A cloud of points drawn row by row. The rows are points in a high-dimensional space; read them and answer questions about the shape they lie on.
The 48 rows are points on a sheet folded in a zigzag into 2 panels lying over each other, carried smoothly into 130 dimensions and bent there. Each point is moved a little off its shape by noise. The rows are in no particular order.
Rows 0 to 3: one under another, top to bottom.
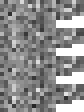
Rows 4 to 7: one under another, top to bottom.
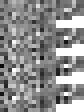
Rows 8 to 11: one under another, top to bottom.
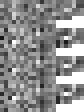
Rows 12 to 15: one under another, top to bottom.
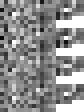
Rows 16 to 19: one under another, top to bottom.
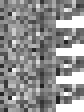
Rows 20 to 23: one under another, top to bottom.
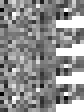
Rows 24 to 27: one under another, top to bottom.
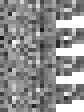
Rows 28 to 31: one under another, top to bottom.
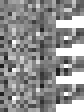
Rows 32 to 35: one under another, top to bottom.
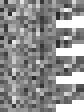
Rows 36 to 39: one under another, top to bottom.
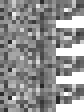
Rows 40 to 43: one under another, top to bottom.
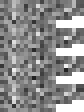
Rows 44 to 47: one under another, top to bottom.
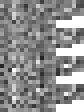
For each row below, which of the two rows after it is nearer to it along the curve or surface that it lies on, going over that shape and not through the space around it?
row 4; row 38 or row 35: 38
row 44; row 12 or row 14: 12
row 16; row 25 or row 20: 25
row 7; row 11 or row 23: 23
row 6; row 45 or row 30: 30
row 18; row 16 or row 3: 16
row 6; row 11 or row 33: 11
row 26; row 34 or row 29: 34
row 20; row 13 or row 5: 13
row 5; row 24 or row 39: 24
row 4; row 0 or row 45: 0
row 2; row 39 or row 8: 39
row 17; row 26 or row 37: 26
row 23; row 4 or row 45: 4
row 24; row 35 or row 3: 3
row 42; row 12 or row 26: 26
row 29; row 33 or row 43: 43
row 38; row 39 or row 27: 27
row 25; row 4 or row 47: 47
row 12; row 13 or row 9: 13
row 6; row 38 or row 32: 32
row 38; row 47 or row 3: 3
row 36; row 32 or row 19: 19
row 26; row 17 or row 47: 17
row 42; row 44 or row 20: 20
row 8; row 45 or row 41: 45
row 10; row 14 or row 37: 37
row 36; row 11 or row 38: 11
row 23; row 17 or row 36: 17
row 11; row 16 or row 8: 16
